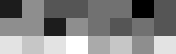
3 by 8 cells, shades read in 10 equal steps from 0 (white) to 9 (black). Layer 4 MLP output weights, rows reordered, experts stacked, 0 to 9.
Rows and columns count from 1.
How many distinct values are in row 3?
5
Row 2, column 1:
4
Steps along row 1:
down up same down same up down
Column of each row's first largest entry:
7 3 7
